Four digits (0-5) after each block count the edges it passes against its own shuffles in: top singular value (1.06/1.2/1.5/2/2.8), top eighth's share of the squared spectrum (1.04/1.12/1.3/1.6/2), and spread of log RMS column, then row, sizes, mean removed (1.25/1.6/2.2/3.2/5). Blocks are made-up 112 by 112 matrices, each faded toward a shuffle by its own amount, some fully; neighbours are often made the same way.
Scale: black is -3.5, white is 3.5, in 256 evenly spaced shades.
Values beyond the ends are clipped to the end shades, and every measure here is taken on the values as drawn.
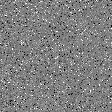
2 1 0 0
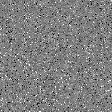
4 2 1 1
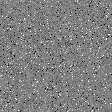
2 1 0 0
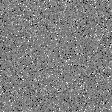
2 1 0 0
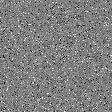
1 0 0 0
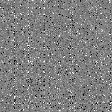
4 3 2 1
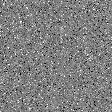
0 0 0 0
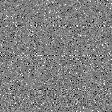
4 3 0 2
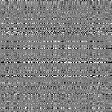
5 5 3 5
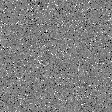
2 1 0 1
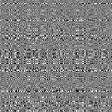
5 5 3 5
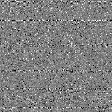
4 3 1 3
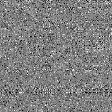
4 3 1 3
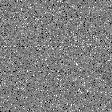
3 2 1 1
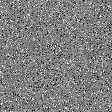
0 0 0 0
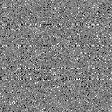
4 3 1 3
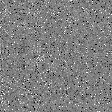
3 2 1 0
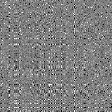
5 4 3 3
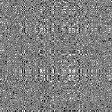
5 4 3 3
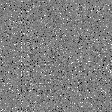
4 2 1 1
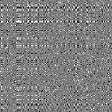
5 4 3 3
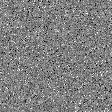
0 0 0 0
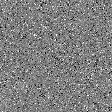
3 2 0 0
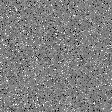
0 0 0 0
